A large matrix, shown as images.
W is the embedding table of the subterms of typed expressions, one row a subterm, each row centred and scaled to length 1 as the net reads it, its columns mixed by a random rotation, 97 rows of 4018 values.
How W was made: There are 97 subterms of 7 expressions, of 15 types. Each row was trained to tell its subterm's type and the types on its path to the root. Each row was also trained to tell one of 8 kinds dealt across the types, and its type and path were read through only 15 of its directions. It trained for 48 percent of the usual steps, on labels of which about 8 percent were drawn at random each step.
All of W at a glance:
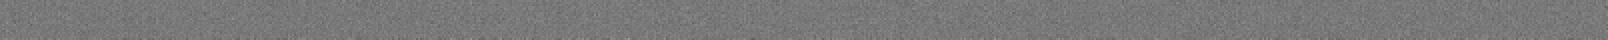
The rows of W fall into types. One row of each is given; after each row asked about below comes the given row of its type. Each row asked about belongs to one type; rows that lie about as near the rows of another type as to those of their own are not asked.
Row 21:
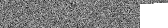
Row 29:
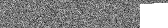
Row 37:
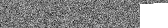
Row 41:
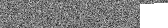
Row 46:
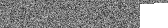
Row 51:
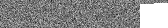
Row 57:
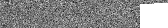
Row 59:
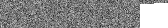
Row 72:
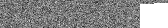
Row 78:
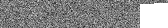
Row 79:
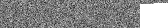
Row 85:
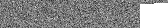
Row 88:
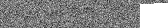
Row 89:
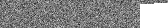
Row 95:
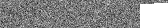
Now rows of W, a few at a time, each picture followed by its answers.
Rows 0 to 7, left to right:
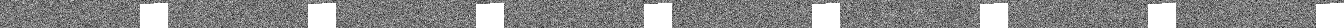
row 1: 29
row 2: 78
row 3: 79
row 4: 85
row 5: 95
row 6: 78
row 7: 21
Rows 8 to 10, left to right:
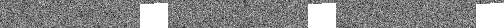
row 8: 72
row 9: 59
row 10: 89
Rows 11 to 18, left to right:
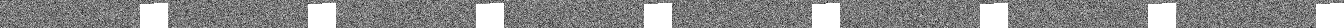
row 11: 78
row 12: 57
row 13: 29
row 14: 37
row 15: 85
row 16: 78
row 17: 51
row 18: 46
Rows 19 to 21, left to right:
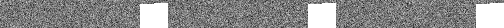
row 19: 57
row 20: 72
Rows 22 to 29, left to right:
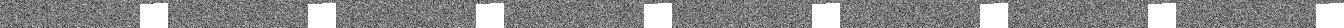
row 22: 85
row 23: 85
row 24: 59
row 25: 29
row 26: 51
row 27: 37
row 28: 57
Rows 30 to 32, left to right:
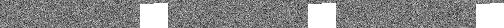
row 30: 89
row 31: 79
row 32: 51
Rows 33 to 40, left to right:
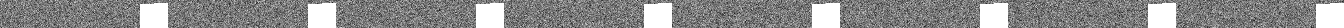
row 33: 37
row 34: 59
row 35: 41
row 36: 37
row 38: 79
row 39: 51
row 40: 95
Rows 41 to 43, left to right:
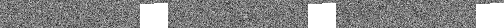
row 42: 51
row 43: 85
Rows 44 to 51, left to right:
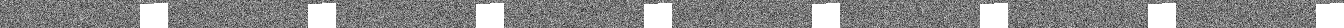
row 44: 21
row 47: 41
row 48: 51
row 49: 46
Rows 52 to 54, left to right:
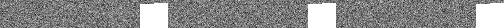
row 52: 79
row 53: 46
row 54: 59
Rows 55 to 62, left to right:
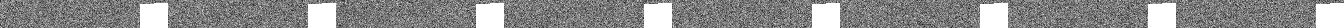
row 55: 41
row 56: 29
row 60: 78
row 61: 46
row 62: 88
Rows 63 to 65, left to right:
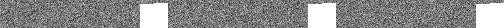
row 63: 85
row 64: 89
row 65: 21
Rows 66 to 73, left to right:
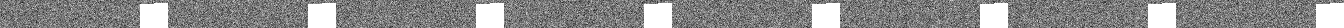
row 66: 85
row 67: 37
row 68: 72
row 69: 59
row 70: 41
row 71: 51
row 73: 89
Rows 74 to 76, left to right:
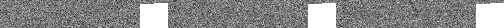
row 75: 37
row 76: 41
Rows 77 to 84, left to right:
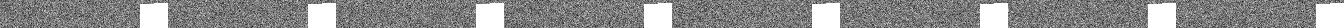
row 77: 46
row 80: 21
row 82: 95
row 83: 46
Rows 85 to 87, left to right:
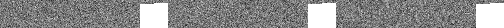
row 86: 29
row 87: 21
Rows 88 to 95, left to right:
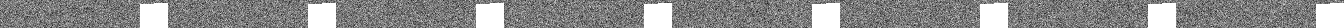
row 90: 78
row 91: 88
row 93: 89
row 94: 46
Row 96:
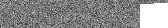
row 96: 78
